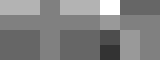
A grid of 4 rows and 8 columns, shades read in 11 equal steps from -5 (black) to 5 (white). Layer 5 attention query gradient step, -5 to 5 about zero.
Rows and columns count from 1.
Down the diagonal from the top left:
2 0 0 -1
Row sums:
11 1 -5 -6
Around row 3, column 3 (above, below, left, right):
0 0 -1 -1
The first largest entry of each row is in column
6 6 7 7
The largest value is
5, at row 1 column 6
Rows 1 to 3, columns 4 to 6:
2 2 5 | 0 0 1 | -1 -1 -2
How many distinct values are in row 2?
2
